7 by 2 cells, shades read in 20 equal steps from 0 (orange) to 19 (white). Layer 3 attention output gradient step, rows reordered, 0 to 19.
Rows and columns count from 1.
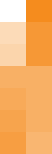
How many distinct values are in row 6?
2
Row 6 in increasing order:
4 6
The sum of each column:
62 29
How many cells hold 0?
1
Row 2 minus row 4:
7 -4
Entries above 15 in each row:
1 0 0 0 0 0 0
